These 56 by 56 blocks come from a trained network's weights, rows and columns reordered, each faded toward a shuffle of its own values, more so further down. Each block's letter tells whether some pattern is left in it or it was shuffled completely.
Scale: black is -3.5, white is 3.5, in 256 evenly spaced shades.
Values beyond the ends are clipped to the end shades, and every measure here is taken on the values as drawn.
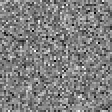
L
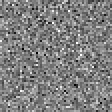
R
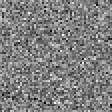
R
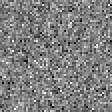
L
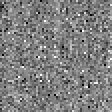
L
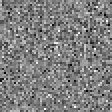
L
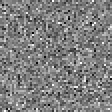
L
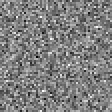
L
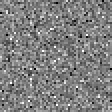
R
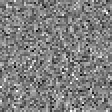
R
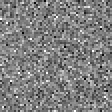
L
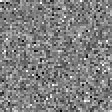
L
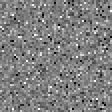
R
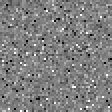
R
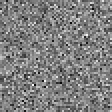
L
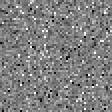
L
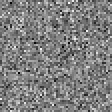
R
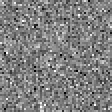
R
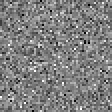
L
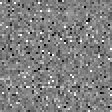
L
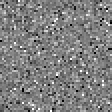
R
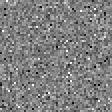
R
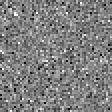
R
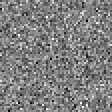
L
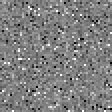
R
